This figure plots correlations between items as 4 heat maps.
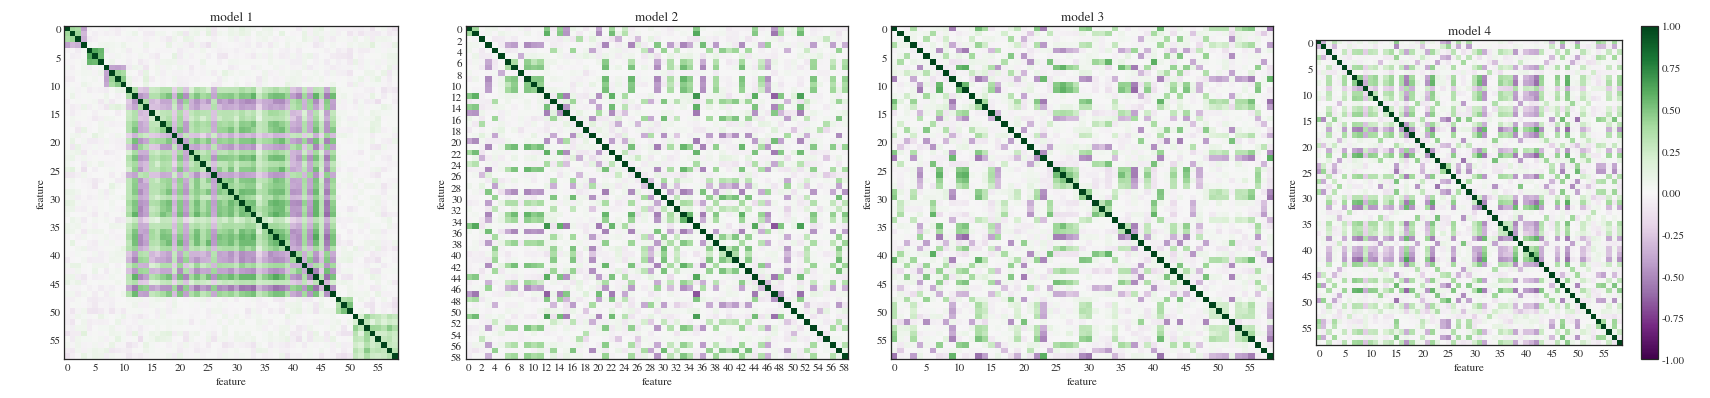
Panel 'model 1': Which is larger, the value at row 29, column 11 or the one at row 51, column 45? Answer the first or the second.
the first
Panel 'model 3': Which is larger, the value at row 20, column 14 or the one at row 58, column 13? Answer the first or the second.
the first
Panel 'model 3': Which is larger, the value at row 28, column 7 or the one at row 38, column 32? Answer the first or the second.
the first
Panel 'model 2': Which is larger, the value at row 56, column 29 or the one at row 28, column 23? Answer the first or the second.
the second
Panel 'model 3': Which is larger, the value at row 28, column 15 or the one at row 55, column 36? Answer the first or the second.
the first
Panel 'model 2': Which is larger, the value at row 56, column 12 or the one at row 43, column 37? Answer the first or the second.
the second
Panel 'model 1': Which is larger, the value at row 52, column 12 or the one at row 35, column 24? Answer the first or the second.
the second
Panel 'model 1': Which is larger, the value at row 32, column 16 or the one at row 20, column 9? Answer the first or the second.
the first
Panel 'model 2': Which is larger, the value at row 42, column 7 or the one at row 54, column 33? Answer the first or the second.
the first
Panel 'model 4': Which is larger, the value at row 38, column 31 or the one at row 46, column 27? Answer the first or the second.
the second
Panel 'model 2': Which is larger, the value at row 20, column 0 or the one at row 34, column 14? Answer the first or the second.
the second
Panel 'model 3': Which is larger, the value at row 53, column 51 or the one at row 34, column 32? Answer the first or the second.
the first
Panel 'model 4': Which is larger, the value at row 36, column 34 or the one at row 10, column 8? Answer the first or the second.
the second
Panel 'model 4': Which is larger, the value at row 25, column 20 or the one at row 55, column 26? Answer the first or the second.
the second
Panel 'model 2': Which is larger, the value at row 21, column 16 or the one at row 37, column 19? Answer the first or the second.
the first
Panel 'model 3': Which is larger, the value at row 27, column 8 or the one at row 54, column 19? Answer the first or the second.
the second
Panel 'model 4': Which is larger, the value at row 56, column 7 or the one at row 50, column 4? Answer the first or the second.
the first
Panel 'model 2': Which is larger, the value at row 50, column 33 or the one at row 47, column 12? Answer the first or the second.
the first
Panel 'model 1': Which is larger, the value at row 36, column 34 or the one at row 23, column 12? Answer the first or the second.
the second
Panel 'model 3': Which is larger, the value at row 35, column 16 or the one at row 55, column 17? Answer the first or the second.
the second
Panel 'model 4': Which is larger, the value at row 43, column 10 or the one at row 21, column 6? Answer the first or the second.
the first
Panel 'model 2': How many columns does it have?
59
